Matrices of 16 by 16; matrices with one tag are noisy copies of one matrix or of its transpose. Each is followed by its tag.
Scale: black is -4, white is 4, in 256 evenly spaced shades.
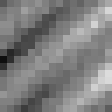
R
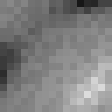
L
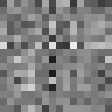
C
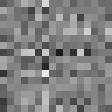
C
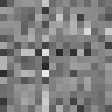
C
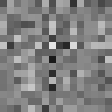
C
